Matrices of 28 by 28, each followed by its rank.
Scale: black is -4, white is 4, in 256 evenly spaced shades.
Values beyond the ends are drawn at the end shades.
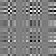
one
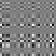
one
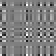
one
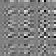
two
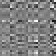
two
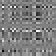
two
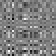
two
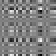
one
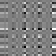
one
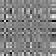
two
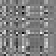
two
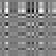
one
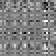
two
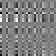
one
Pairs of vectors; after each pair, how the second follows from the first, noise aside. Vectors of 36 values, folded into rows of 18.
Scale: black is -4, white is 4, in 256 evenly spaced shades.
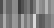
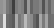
shuffled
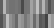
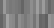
shrunk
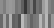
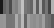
wrapped around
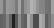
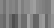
shrunk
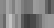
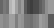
wrapped around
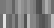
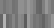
shrunk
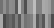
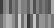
reversed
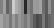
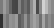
wrapped around
